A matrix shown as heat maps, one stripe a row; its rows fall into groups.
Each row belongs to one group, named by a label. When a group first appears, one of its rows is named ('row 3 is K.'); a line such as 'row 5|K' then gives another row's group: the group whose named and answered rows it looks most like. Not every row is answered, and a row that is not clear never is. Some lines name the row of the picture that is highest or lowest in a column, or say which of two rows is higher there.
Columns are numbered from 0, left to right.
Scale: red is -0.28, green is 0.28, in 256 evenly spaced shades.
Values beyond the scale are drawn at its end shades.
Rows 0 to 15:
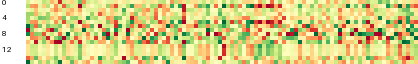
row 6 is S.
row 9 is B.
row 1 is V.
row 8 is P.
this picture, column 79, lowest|6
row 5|V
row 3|S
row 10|S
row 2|S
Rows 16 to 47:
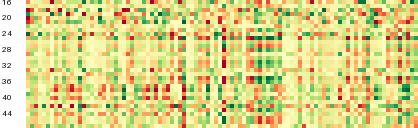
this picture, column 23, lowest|19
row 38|S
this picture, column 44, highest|42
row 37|S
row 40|S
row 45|V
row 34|B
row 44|S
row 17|V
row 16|P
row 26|V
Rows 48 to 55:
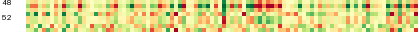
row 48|V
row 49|V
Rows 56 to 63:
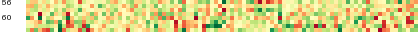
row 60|P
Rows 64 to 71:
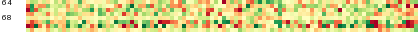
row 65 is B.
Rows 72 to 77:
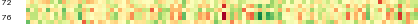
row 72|B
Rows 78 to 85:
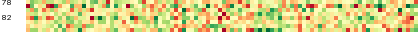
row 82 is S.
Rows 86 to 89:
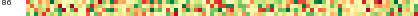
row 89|B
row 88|B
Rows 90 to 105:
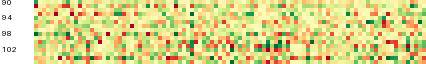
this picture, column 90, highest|104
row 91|S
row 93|B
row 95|P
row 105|V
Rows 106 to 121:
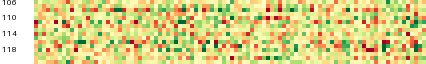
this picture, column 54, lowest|113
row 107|B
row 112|S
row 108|B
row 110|V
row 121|B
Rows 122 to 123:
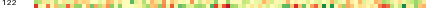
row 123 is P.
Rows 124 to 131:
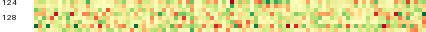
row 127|B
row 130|P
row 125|V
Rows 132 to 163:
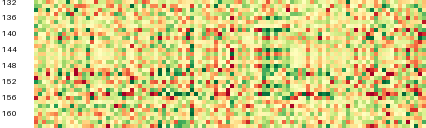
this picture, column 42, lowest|141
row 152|S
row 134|P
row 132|B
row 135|B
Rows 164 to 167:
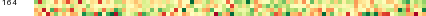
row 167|P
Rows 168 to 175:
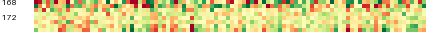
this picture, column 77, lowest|168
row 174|S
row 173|B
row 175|S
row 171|P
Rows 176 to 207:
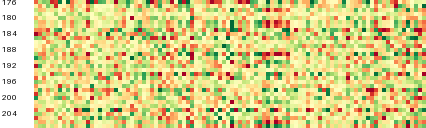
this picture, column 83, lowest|198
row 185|S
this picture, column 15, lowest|176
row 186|B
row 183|P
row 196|S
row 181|V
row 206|V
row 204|S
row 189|V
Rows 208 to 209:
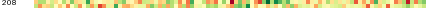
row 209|B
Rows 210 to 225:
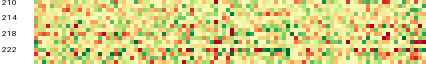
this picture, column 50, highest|220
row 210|P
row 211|B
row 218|B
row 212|S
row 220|P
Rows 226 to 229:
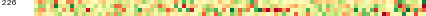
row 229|P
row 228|V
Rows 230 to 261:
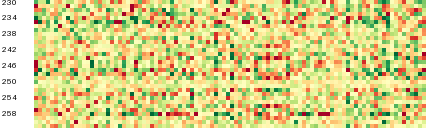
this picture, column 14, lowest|233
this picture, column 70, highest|243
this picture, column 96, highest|248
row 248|P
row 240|S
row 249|V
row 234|S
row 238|P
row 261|B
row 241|V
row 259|V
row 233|P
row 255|B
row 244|V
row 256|V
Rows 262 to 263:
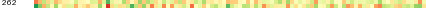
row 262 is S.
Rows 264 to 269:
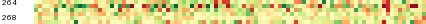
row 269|P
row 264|P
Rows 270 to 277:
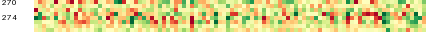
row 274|S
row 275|S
